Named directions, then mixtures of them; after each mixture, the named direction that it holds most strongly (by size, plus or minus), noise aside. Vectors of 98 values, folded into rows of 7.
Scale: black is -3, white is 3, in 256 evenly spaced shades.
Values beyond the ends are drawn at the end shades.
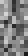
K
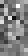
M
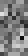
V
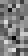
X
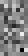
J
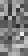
V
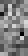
V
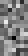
X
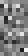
J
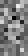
M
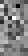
M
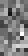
V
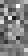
M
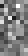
M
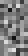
X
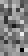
J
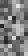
K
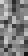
K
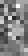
M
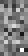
J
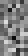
X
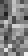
K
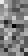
K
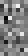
J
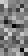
J
